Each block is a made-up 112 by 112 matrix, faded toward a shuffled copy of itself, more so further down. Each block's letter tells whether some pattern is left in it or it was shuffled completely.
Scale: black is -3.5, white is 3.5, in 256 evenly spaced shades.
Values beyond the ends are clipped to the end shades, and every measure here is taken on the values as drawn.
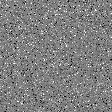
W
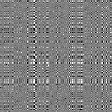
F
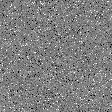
W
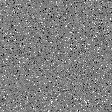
W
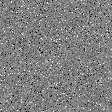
W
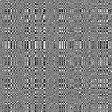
F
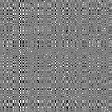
F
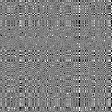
F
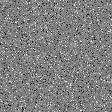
W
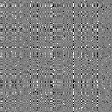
F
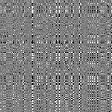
F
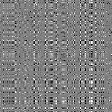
F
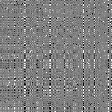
F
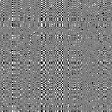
F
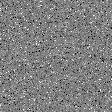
W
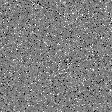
W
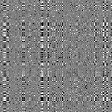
F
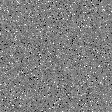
W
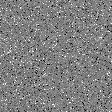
W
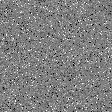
W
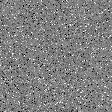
W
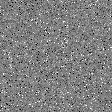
W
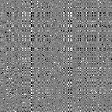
F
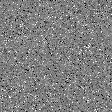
W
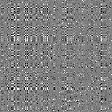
F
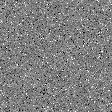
W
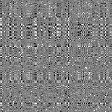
F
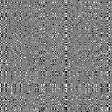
F
